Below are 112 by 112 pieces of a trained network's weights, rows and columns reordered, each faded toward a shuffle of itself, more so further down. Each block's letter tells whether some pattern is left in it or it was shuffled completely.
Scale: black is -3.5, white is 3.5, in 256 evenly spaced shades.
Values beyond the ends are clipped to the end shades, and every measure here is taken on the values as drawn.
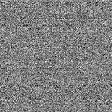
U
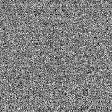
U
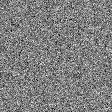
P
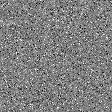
P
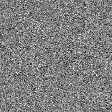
U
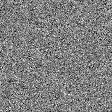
P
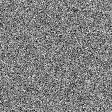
P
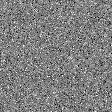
P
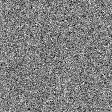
P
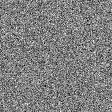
P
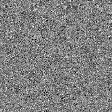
U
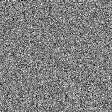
U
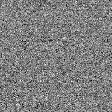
U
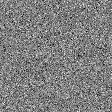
P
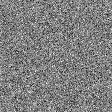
P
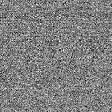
U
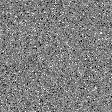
P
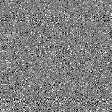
U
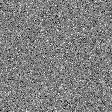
P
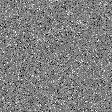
P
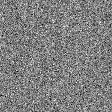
U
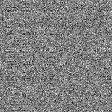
U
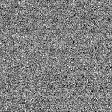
U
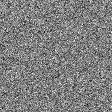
P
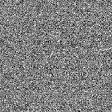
U
